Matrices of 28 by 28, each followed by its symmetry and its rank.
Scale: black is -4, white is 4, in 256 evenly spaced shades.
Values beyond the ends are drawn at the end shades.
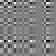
neither, rank one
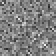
symmetric, full rank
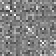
symmetric, rank five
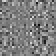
neither, rank five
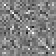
symmetric, rank five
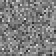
neither, full rank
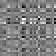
neither, rank two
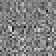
neither, rank five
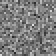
neither, full rank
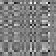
neither, rank two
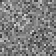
symmetric, full rank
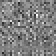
neither, rank five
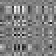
neither, rank two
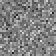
symmetric, full rank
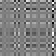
neither, rank one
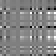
neither, rank one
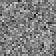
neither, full rank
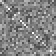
symmetric, full rank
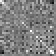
symmetric, rank five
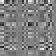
neither, rank two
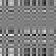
neither, rank one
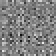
neither, rank five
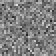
neither, full rank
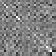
symmetric, rank five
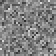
symmetric, full rank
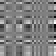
neither, rank one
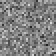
neither, full rank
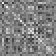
symmetric, rank five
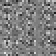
neither, rank five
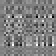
neither, rank two
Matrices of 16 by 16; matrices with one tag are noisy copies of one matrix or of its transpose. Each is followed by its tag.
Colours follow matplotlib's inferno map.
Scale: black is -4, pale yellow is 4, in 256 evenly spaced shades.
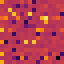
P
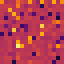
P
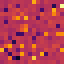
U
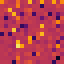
P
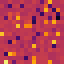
U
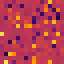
U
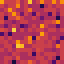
P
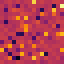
U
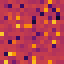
U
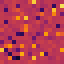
U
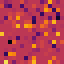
U
